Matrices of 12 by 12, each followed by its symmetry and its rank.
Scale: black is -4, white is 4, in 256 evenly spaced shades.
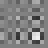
symmetric, rank one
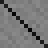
symmetric, full rank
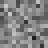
neither, full rank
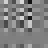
neither, rank one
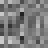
neither, rank two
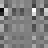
neither, rank one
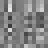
neither, rank two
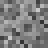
symmetric, full rank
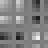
symmetric, rank one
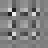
symmetric, rank one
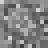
symmetric, full rank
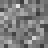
neither, full rank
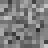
neither, full rank
